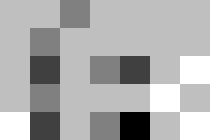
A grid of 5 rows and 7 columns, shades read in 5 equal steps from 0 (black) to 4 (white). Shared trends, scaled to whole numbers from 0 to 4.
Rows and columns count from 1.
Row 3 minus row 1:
0 -2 1 -1 -2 0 1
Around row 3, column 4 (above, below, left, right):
3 3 3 1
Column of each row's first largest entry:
1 1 7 6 1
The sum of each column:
16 9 14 13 10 16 17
